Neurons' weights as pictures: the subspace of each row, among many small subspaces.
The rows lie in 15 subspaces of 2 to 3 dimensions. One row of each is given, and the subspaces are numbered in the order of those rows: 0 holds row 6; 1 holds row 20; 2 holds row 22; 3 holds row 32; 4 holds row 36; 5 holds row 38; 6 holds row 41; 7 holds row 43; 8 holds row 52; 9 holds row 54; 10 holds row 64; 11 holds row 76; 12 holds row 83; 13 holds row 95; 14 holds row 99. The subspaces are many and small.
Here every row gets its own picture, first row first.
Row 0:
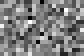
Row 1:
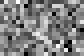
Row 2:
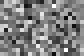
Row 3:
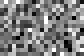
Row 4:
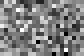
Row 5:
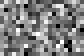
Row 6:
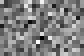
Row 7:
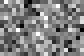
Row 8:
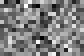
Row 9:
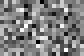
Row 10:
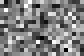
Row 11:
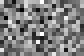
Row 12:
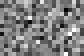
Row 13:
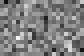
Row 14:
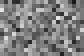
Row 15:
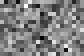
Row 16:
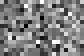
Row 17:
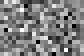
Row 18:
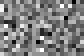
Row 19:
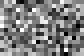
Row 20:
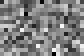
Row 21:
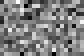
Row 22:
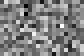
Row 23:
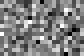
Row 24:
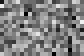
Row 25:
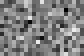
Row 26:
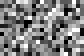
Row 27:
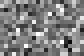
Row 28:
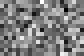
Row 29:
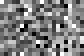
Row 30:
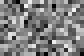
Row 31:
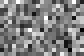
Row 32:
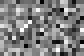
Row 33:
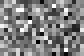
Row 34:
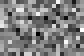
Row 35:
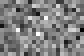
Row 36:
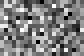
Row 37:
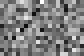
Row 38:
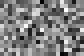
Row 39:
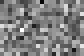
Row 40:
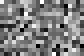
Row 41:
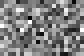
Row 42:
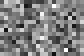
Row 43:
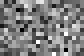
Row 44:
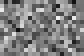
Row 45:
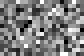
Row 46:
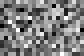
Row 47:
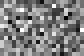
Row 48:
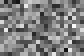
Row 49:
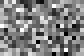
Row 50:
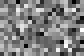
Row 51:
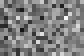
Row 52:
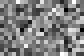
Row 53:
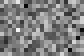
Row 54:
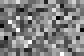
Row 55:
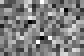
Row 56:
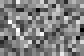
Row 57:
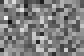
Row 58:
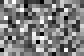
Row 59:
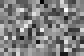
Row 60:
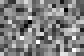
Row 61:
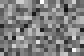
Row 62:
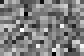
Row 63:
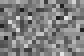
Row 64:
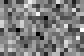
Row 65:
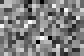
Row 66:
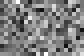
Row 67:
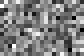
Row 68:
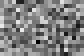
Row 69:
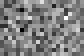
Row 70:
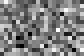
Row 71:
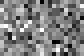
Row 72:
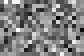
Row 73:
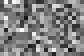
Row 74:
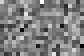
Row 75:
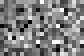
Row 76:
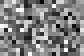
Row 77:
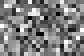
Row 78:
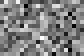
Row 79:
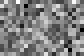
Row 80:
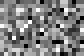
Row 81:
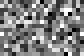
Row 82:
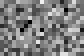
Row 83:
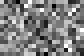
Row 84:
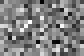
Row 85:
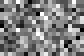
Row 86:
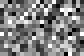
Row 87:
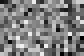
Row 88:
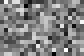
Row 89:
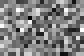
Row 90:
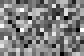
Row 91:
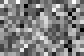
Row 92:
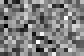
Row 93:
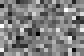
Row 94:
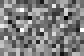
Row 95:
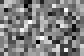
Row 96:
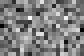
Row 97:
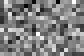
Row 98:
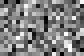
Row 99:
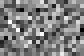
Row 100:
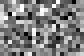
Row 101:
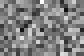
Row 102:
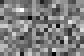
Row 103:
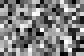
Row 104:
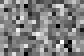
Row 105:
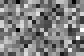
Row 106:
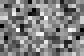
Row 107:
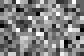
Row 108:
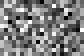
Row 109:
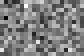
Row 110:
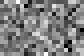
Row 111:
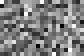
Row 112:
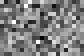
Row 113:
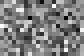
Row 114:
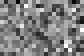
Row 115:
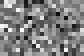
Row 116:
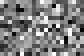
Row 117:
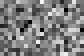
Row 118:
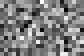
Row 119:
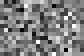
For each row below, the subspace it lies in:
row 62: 1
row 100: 10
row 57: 14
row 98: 2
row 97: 10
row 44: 9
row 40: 1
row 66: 12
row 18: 9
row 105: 6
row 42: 11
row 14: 9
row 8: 0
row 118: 5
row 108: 4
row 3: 2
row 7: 10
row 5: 12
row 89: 6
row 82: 8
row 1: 12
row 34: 10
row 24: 1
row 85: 11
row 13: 2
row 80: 3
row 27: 12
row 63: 9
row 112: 0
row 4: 7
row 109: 14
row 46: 4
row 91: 8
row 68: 7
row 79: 8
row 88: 7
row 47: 4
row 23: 13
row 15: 0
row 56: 14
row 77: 10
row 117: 8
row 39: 1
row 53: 14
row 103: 5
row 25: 13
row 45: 8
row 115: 10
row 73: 9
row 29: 2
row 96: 11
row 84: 3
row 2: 11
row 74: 1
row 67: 1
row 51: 9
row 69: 4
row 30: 12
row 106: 10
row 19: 7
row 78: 8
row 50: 3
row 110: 12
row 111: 1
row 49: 7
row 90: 4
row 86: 13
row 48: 6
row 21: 7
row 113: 11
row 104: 12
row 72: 9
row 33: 6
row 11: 14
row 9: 5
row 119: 6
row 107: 11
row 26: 13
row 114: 3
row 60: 13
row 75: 3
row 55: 0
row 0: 0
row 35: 10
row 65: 0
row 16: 3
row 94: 4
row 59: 5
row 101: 5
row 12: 13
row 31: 2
